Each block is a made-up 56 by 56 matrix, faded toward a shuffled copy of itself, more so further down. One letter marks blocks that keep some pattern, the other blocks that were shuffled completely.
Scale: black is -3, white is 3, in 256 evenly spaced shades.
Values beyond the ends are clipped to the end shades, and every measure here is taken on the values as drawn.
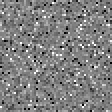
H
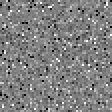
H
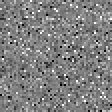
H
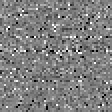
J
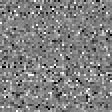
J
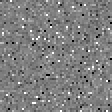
H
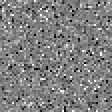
H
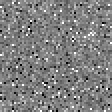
H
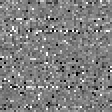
J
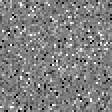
H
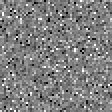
H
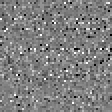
J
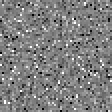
H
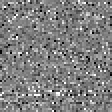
J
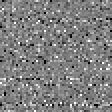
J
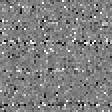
J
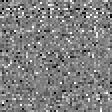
J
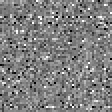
J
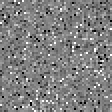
H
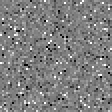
H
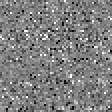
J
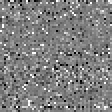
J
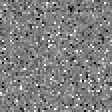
H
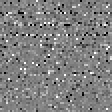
J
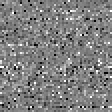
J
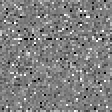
J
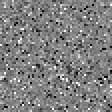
H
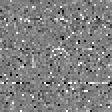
J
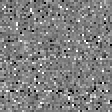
J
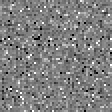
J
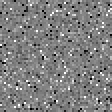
H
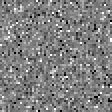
H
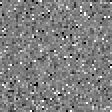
H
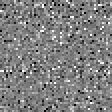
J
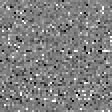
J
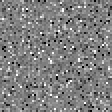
H
